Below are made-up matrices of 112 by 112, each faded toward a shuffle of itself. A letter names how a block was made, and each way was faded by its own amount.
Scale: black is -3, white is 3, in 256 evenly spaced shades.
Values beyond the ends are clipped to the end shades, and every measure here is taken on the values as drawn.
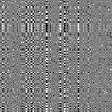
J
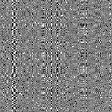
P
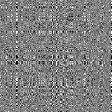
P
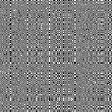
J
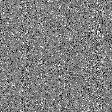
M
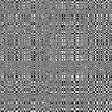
J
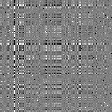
J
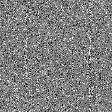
M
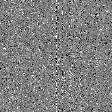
M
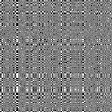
J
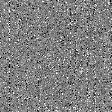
M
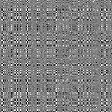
J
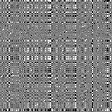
J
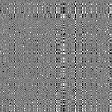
J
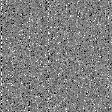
M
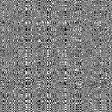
P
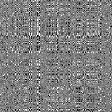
P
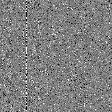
M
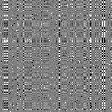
J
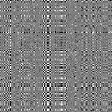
J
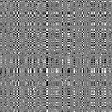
J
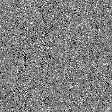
M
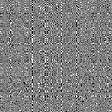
P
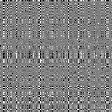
J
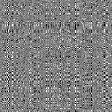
P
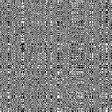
P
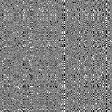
P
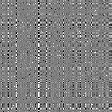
J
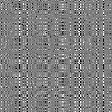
J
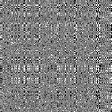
P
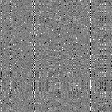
P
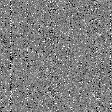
M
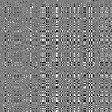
J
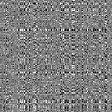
P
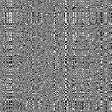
P
